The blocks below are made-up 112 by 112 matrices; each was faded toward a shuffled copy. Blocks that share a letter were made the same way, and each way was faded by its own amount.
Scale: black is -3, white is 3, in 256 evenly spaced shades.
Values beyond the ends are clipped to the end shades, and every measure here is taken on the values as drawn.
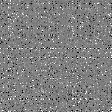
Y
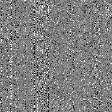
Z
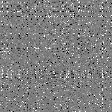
Y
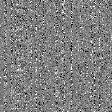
Z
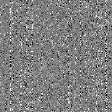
Z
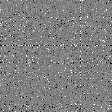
Y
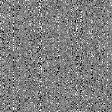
Z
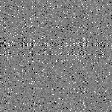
Y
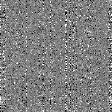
Z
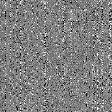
Z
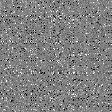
Y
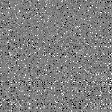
Y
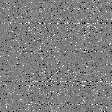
Y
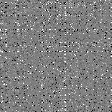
Y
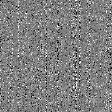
Z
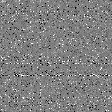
Y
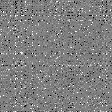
Y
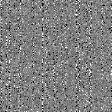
Z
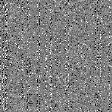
Z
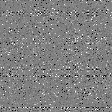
Y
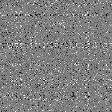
Y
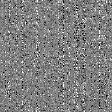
Z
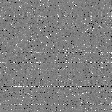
Y
